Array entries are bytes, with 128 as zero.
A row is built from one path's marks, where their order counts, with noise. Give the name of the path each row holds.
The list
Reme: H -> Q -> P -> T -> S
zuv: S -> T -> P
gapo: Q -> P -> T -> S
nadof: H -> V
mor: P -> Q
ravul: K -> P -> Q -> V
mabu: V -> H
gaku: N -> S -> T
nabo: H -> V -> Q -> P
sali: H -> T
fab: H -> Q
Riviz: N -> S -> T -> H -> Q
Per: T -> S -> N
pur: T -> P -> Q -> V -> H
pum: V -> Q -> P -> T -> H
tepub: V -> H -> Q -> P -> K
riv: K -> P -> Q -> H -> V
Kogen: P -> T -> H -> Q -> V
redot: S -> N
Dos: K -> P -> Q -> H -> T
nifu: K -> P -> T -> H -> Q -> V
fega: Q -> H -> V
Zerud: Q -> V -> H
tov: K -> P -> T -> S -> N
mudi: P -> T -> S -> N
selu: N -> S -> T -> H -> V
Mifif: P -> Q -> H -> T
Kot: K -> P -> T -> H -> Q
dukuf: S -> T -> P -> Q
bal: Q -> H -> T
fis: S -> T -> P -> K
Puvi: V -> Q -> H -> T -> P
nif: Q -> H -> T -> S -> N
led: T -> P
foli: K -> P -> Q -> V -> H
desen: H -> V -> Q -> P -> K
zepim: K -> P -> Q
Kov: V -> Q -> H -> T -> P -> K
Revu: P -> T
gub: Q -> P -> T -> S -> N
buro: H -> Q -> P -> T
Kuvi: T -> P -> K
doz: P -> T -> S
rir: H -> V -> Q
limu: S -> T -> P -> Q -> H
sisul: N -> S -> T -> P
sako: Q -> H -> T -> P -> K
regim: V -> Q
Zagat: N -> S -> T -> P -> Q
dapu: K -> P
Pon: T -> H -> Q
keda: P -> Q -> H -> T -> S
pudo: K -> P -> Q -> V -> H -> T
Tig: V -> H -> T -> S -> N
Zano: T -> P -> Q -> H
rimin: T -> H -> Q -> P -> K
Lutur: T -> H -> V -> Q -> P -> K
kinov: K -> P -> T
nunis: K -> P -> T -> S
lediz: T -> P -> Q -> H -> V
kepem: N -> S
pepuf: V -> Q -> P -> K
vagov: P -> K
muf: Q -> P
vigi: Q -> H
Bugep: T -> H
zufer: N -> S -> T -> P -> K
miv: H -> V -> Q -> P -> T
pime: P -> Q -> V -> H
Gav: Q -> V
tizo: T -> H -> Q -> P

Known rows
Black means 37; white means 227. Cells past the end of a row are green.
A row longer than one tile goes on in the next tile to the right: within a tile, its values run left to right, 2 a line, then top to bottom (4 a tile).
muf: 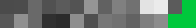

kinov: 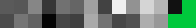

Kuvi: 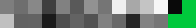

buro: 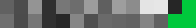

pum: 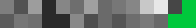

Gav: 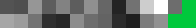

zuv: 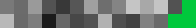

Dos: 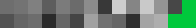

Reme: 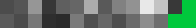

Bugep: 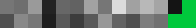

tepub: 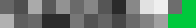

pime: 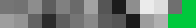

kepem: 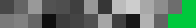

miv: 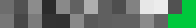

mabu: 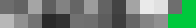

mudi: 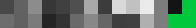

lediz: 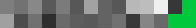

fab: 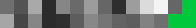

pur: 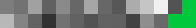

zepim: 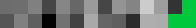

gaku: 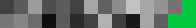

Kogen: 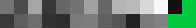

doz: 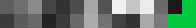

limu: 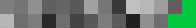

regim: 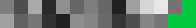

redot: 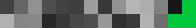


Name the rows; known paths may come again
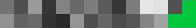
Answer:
pepuf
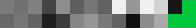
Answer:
vagov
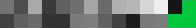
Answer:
Kogen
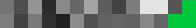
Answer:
miv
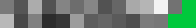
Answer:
Puvi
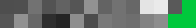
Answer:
muf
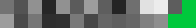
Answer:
desen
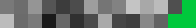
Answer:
zuv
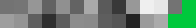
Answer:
pime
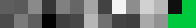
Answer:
kinov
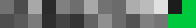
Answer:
Pon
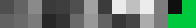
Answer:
mudi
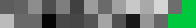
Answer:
zufer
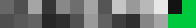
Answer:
nifu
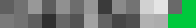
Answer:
pudo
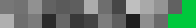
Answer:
limu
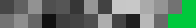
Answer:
kepem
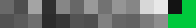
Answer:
rimin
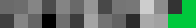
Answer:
zepim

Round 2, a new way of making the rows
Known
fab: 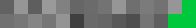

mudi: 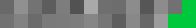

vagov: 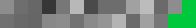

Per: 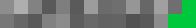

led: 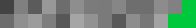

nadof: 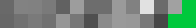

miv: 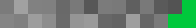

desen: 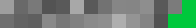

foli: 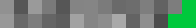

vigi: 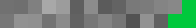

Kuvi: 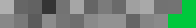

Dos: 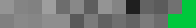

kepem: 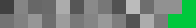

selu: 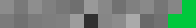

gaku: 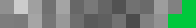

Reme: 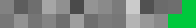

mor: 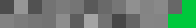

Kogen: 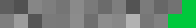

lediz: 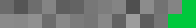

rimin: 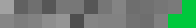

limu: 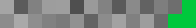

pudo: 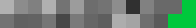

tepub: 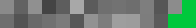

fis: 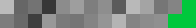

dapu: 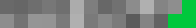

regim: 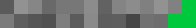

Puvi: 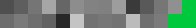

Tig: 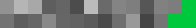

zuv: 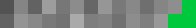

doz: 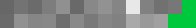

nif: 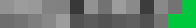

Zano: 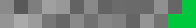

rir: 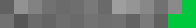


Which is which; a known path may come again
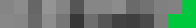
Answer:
Pon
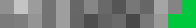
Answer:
gaku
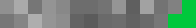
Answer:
sali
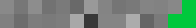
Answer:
selu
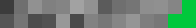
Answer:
Gav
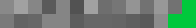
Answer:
Per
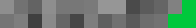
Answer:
Kot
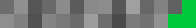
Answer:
dukuf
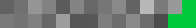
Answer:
fega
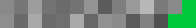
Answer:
mabu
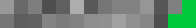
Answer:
desen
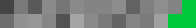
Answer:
led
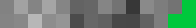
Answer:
bal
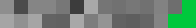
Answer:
pur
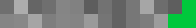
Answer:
Revu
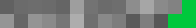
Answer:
dapu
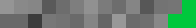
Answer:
tov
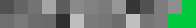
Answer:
Puvi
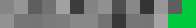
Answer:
Zagat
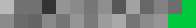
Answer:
zufer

